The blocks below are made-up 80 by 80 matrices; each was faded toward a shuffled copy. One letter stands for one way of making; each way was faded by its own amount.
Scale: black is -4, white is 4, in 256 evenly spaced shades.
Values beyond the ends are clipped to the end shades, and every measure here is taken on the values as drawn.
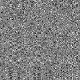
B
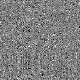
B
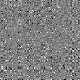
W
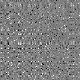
W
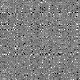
W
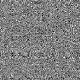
B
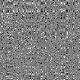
W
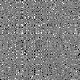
W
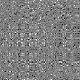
W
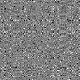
W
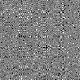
W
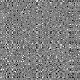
W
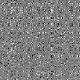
W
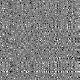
W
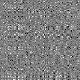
W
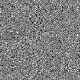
B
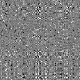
W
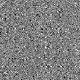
B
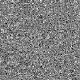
B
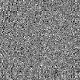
B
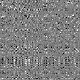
W
